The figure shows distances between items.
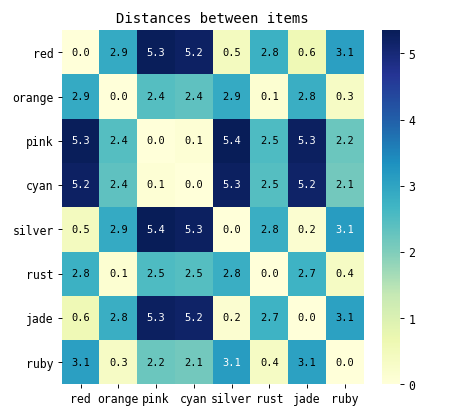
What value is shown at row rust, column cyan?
2.5
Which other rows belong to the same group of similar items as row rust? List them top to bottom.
orange, ruby
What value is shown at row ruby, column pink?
2.2
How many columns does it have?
8
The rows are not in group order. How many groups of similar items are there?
3
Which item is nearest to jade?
silver
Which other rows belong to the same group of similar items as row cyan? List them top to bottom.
pink
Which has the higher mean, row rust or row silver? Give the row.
silver
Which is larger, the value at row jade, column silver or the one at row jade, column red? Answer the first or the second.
the second
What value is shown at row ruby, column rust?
0.4
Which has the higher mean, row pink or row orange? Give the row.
pink
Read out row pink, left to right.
5.3 2.4 0.0 0.1 5.4 2.5 5.3 2.2
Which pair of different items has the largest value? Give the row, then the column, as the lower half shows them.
silver, pink
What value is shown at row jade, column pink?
5.3
